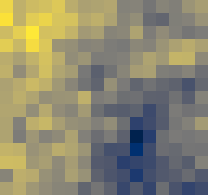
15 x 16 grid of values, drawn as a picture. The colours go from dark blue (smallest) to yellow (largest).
Stripes: none. Histogram: bell-shaped. Ninth with the highest average: top left. Slope: up to the top left. Mirror symmetry: none.
